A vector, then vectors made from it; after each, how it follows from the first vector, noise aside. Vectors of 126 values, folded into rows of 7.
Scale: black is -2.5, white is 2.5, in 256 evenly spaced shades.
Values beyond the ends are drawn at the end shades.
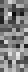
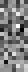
wrapped around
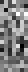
wrapped around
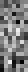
wrapped around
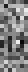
wrapped around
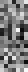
wrapped around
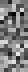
sign-scrambled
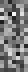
sign-scrambled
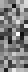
wrapped around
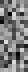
sign-scrambled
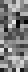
wrapped around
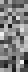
wrapped around
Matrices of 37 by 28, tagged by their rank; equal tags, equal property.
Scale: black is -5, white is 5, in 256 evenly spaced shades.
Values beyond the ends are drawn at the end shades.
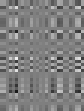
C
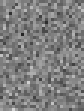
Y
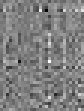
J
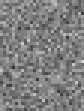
Y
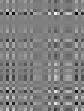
C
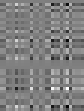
C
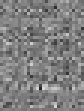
J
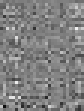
J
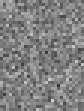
Y
